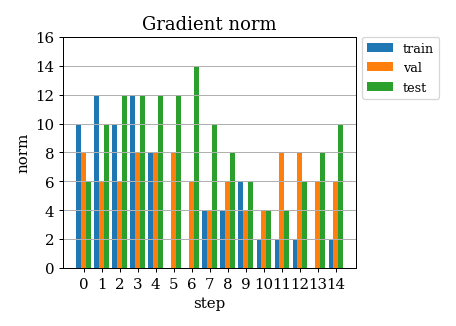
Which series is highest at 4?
test
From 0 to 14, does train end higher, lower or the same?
lower
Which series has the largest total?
test
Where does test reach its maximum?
6
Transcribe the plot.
Title: Gradient norm
x-axis: step, ticks 0 1 2 3 4 5 6 7 8 9 10 11 12 13 14
y-axis: norm, ticks 0 2 4 6 8 10 12 14 16
Legend: train, val, test
Values:
train: 10 12 10 12 8 0 0 4 4 6 2 2 2 0 2
val: 8 6 6 8 8 8 6 4 6 4 4 8 8 6 6
test: 6 10 12 12 12 12 14 10 8 6 4 4 6 8 10
